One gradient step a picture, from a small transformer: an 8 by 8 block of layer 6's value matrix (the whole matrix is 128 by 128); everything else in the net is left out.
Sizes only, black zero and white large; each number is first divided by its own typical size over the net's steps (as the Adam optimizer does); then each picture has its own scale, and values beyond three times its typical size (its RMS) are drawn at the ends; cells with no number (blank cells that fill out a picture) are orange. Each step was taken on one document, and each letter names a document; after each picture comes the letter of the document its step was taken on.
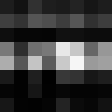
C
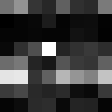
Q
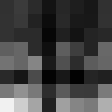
Q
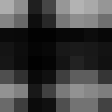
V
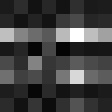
C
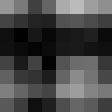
V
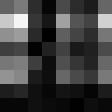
Q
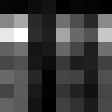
Q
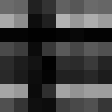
V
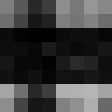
V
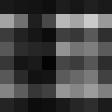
V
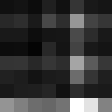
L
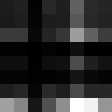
L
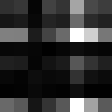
L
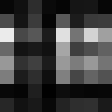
C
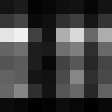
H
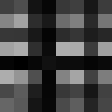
H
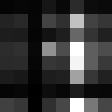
L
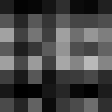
C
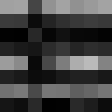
V
